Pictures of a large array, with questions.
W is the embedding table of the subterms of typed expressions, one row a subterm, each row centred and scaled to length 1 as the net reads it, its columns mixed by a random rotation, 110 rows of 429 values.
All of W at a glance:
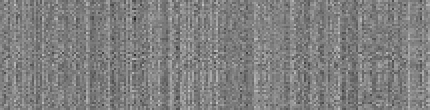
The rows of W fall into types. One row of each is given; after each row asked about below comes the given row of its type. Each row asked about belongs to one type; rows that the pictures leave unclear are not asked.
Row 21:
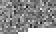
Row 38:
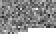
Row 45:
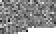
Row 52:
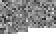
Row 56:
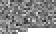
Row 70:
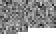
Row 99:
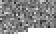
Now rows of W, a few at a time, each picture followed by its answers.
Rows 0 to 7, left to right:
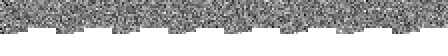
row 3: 99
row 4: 99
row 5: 45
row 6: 38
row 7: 52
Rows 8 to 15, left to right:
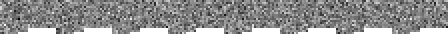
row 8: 99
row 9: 52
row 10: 38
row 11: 45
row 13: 45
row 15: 38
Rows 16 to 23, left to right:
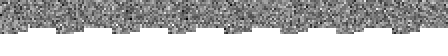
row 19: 99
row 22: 21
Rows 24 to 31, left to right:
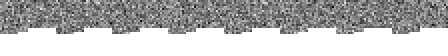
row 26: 99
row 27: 21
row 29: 45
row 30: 56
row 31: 70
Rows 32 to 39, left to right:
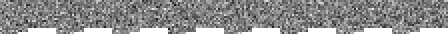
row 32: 56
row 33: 99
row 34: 52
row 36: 99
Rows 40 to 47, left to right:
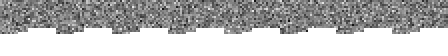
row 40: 56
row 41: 70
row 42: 99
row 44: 38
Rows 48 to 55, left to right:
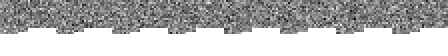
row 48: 21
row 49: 56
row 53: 52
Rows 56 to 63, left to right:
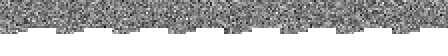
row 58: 38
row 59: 38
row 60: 52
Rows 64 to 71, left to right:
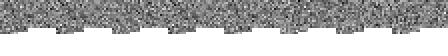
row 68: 99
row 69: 56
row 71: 52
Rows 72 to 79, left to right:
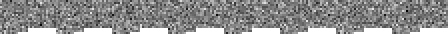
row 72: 70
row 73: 38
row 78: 38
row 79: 21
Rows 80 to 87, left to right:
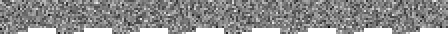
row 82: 56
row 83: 99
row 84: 56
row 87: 99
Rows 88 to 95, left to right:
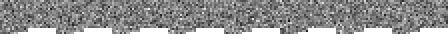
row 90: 38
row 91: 38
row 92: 56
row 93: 45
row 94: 38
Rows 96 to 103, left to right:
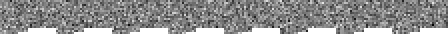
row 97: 56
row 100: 99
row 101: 45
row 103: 70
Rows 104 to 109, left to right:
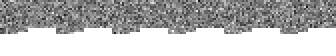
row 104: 52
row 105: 52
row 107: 38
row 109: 21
